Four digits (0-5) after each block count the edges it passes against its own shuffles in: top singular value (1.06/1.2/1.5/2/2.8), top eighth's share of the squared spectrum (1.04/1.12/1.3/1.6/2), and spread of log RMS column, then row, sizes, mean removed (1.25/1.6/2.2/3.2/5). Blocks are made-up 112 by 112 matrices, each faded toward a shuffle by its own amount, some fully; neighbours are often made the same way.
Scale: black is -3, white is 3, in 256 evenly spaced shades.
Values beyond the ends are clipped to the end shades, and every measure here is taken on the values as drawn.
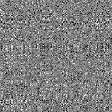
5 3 2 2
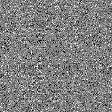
4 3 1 1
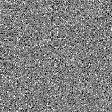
3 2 1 1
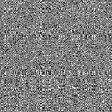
5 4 3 3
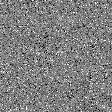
2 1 0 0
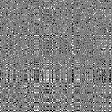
5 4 3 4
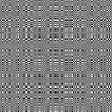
5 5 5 5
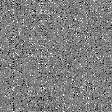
4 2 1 1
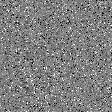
3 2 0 0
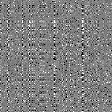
5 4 3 3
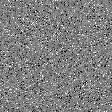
3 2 0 0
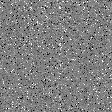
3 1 0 0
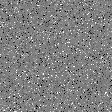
0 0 0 0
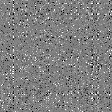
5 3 2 2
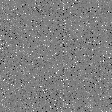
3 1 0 0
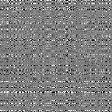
5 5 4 4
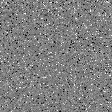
2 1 0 0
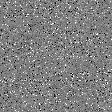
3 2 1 1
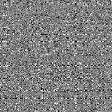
4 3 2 3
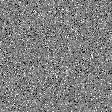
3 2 0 1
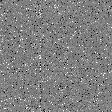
2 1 0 0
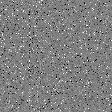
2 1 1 0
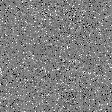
2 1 1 0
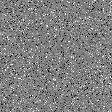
2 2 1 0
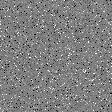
0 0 0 0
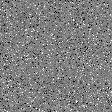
2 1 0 0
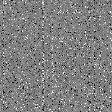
3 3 2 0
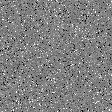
0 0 0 0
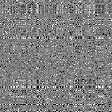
5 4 2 3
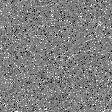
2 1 0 0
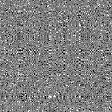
5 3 2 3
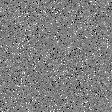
2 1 0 0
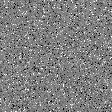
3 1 0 0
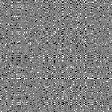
5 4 3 3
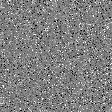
3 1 0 0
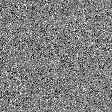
2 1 0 0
